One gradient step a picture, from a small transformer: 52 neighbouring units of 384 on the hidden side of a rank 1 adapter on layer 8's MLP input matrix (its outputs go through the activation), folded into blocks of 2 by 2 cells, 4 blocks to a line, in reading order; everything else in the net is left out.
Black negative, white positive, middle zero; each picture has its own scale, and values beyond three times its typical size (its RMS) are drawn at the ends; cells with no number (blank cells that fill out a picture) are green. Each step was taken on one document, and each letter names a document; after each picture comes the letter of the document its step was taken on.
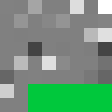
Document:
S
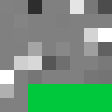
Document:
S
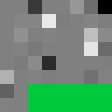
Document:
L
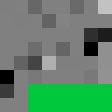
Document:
S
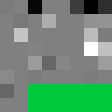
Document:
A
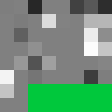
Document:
A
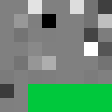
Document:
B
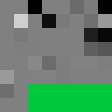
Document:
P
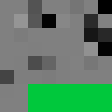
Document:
P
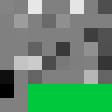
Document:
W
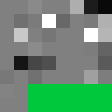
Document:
L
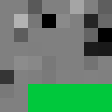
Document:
P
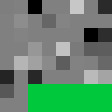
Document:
S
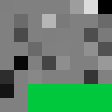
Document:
L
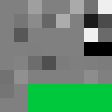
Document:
P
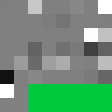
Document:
S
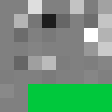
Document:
B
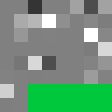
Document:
L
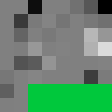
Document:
B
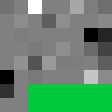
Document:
S
